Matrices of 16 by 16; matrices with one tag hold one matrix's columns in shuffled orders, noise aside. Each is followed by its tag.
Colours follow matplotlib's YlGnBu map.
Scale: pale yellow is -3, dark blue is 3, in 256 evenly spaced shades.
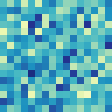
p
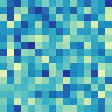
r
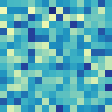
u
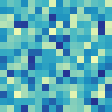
p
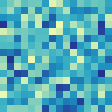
p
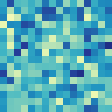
r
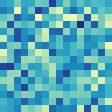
u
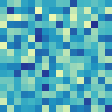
u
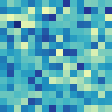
u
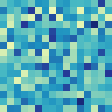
u
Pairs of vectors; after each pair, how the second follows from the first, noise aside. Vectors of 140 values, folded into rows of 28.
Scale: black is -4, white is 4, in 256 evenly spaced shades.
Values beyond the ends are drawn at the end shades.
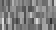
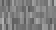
shrunk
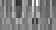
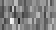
shuffled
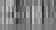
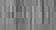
shrunk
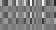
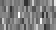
shuffled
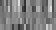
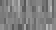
shrunk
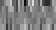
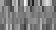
negated
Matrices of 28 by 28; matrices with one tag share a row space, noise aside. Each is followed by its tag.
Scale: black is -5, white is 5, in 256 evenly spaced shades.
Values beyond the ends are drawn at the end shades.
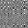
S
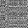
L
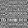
L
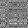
L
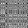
L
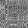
L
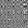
S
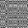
L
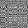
L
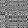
L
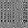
S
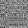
L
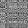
L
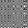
S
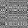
L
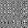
S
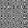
S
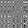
S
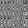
S
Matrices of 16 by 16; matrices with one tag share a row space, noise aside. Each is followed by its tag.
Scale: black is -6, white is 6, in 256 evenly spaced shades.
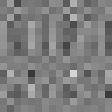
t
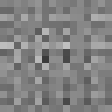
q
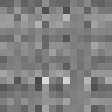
q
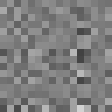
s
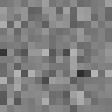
s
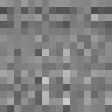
q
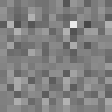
t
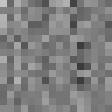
s
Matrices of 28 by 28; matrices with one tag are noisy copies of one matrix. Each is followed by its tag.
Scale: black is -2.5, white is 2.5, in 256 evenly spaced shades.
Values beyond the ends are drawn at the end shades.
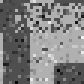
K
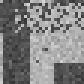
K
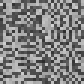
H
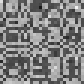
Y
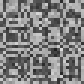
Y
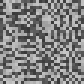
H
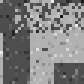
K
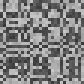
Y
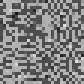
H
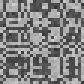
Y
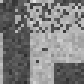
K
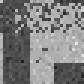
K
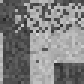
K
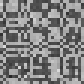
Y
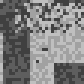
K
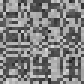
Y
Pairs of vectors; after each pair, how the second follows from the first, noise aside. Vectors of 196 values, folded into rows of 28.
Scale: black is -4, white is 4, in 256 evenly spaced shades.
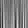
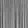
shrunk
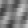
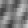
copied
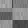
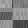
copied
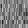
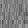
shrunk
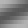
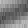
copied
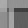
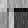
scaled up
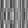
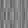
shrunk
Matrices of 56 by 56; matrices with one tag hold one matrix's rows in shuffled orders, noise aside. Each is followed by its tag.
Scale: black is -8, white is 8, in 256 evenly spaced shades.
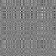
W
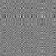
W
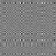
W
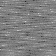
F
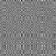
W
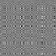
W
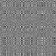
W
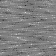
F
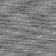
F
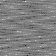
F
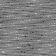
F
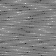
F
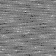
F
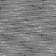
F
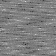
F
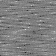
F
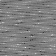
F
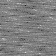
F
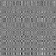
W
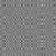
W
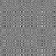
W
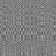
W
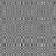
W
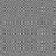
W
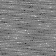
F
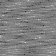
F
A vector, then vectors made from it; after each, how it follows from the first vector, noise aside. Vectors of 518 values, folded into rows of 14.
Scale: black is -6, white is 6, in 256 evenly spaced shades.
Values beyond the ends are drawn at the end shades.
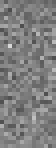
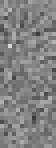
sign-scrambled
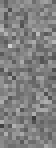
sign-scrambled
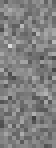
sign-scrambled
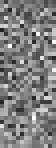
scaled up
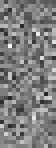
scaled up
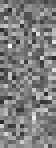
scaled up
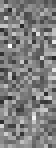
scaled up
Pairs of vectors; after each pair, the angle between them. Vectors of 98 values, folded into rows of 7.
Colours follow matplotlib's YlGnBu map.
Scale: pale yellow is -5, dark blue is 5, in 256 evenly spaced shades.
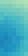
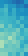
nearly opposite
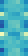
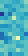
partly opposed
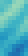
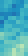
nearly opposite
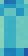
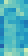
nearly opposite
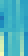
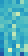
partly opposed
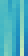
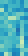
partly aligned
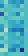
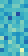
partly opposed
